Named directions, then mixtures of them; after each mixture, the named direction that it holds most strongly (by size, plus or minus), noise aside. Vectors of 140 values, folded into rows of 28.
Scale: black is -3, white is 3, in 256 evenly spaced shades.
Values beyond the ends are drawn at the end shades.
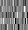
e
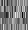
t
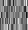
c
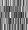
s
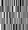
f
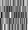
s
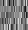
c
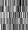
t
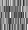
s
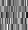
c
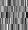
c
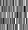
e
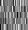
f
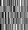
f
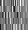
f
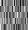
f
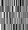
f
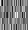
t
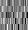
e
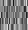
c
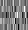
e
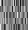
f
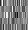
t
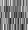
s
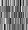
s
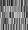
s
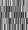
s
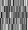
c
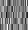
c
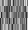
c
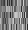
s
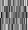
c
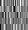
f
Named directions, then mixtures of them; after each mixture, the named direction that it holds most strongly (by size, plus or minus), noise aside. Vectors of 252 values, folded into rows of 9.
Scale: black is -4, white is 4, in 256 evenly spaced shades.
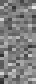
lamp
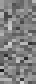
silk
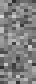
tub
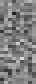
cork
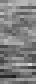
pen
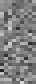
silk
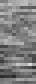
pen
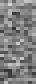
cork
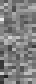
lamp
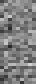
silk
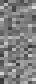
lamp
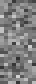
tub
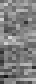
pen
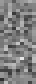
cork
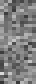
tub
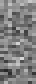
cork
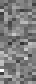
silk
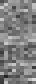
lamp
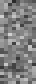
tub
